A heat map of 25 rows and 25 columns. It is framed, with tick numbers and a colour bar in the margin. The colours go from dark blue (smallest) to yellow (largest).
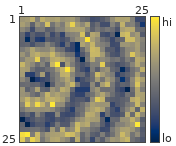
Concentric rings centre on the middle left. No row or column stands out. There is no overall slope. There is no seam. The histogram is bell-shaped.
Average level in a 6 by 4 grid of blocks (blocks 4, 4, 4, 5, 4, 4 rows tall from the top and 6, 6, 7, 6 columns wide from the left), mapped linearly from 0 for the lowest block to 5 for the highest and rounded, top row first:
3423 | 2044 | 3522 | 2322 | 2033 | 3514
